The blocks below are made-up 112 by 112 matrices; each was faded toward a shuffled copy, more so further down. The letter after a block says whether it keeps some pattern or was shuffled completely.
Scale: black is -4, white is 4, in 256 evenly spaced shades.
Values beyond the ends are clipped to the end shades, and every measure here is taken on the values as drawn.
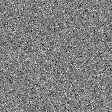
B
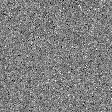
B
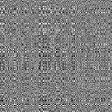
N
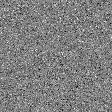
B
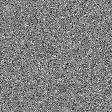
B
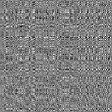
N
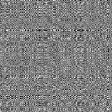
N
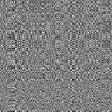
N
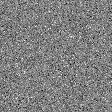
B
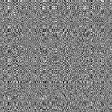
N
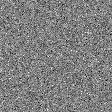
B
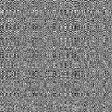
N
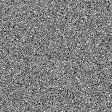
B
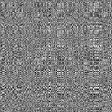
N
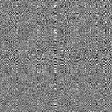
N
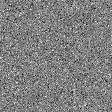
B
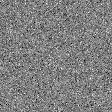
B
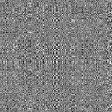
N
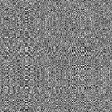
N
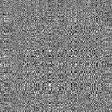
N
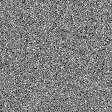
B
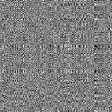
N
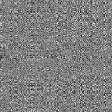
N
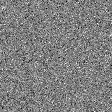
B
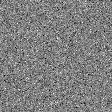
B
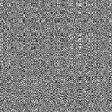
N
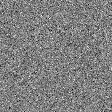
B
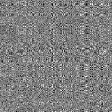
N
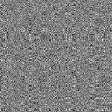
N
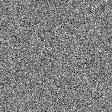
B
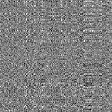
N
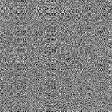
N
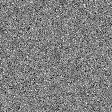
B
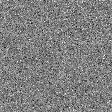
B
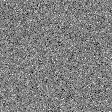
B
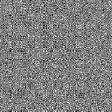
N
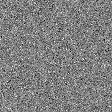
B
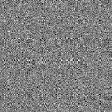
N
